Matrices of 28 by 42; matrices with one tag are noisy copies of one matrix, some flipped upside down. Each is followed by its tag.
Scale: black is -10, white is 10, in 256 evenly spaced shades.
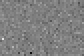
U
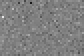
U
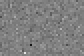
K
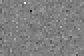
K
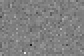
K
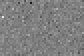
U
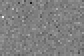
U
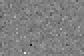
K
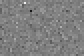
K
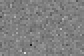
K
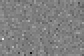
U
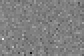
U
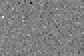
U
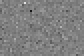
K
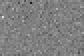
U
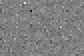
K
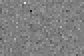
K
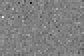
U
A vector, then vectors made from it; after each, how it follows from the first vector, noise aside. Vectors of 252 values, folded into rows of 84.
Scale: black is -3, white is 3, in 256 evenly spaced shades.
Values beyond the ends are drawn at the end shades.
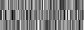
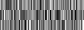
wrapped around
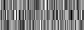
reversed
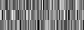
negated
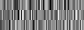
wrapped around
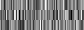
reversed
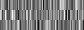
negated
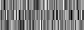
reversed
